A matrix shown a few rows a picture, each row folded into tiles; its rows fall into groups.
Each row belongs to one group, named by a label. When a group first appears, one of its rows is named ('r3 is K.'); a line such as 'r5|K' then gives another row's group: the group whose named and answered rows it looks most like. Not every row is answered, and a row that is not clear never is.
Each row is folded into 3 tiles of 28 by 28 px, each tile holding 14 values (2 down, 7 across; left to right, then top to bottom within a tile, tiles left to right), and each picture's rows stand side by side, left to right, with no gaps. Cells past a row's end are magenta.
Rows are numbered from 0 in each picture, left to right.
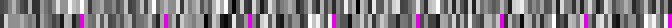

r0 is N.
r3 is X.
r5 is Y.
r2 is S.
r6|Y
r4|Y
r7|X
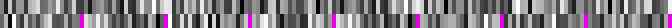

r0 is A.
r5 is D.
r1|N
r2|X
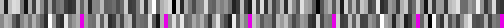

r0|D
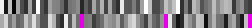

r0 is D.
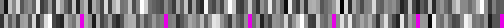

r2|Y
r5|A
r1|A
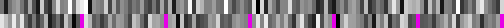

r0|N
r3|D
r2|A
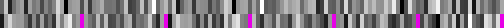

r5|Y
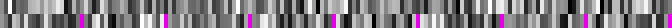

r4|S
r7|S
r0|A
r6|D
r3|N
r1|X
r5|N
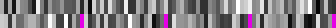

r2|N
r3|S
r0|D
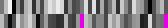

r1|D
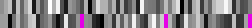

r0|S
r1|Y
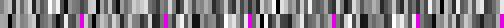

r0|S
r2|X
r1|S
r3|A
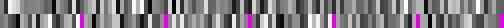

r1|S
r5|A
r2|D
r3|X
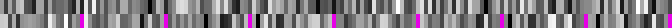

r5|D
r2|S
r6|X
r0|D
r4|Y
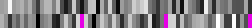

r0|S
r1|S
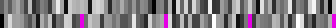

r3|Y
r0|N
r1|D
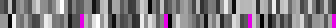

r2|N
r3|A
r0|A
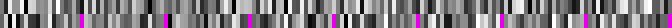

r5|X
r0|A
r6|D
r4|A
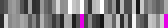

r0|N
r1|Y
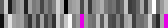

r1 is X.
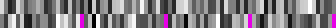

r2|Y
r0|X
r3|S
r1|A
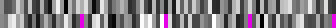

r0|N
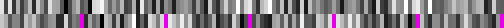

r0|D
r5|A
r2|N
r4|N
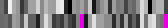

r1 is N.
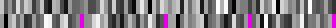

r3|A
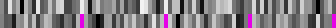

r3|D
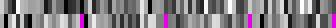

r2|Y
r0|X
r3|S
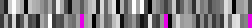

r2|N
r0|A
